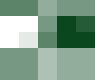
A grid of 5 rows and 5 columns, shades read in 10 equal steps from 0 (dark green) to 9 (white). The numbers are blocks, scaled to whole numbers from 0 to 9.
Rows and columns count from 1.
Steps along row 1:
same up down same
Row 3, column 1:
9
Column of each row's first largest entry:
3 1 1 3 3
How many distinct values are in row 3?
4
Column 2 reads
3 9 8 4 4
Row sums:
19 23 20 24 24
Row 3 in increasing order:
0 0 3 8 9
